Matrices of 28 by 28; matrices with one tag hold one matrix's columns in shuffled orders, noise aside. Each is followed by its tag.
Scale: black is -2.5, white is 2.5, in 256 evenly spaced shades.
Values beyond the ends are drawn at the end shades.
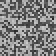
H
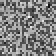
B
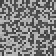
H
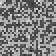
H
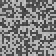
H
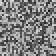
B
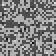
H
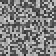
H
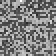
H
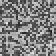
H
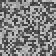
B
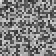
H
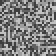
B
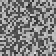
B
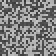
H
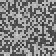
B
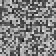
H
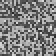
H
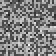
H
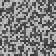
B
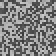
B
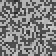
B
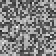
H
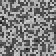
B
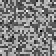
H
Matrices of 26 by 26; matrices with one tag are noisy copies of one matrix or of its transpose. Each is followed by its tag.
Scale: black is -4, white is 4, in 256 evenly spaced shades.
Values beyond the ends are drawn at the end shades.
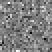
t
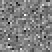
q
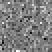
t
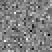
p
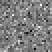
p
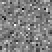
q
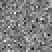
p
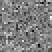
t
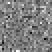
t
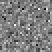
q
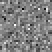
q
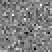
p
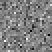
p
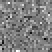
t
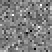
p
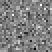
p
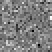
t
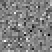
p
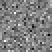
p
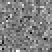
t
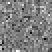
t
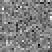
t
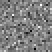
p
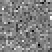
t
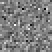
q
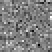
t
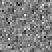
q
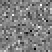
p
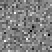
p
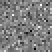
p
